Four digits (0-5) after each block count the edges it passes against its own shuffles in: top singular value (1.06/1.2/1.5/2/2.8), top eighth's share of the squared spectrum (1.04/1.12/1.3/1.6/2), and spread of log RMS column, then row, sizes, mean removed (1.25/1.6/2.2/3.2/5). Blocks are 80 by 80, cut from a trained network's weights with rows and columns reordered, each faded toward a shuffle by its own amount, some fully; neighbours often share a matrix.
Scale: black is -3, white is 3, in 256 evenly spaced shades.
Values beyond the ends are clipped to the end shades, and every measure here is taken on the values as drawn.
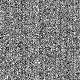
2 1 0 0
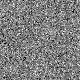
0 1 0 0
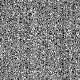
2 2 0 1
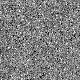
0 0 0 0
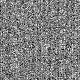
2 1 0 1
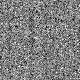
0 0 0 0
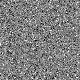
0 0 0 0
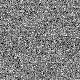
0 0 0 0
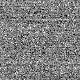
2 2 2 0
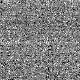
2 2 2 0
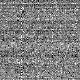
3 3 2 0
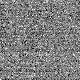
2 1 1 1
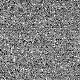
1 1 1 0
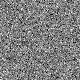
0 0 0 0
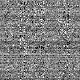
3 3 3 1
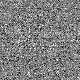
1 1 1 0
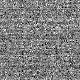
2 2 2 0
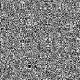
3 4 2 1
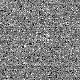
2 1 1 0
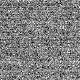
2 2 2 0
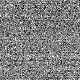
2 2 2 0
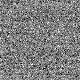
1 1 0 0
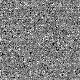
1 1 1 0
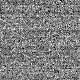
2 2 1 0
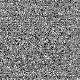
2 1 2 0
